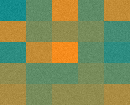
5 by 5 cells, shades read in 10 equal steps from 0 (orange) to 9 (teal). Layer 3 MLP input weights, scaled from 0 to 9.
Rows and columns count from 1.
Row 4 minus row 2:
2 1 2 0 -1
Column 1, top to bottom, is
9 2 8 4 3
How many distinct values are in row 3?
4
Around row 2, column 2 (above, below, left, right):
6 2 2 4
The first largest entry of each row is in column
1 5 1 2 2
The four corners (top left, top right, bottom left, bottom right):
9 2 3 3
